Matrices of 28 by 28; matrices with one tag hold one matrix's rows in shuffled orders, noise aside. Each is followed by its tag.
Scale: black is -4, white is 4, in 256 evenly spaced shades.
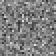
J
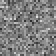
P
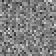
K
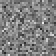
J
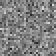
P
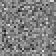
J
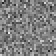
K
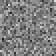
K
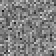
K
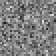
J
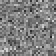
P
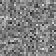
P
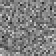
K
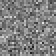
P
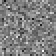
J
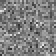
P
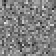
J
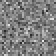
J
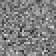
J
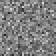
J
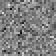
J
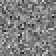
J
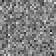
K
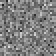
K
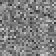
P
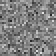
P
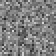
J
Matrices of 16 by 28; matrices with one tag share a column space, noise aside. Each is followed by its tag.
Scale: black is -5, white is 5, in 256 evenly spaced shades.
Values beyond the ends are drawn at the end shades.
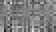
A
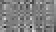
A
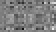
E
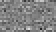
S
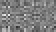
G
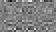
S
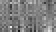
A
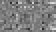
E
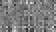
A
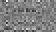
S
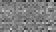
S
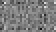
E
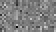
G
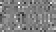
E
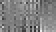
A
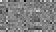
S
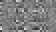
S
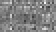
E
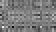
G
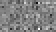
E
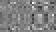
E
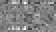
E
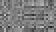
G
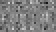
E
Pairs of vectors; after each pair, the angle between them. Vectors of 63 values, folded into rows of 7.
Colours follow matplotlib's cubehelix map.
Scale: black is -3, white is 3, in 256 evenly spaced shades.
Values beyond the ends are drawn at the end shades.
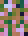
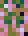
nearly parallel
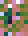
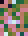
partly opposed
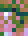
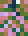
partly aligned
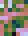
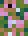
partly opposed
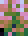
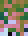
partly opposed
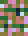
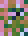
partly aligned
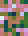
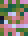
nearly opposite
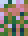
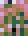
nearly parallel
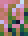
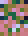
orthogonal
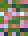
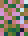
partly aligned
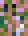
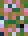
partly opposed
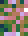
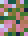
nearly opposite
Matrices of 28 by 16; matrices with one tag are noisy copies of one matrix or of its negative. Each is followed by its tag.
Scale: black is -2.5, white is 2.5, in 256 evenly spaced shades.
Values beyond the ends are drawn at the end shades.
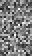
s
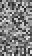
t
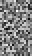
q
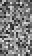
s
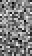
t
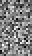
s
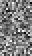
t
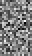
q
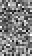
t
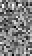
t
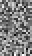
t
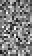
s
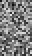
t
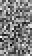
s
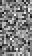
q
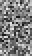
s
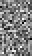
q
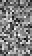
s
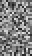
t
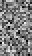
q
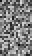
s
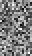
t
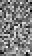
s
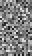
q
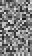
q
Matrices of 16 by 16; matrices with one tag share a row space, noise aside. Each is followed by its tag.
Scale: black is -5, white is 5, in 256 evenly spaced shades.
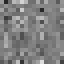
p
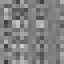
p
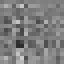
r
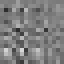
r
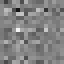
r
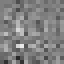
r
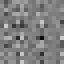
p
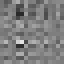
r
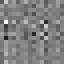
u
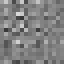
r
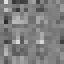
p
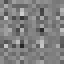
p
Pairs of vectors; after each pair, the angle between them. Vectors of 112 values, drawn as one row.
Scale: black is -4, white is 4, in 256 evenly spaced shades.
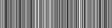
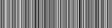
nearly opposite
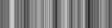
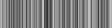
partly opposed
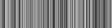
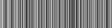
orthogonal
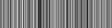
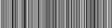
orthogonal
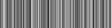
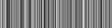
partly aligned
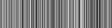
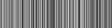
nearly parallel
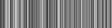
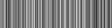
partly opposed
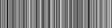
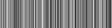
partly opposed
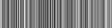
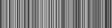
nearly opposite
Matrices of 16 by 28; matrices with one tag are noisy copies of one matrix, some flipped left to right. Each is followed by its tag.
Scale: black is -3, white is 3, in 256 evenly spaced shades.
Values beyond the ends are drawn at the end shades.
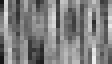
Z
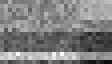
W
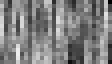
Z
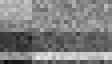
W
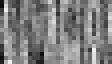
Z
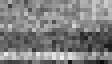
W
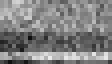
W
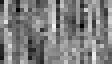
Z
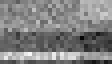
W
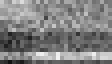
W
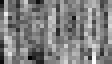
Z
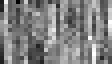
Z
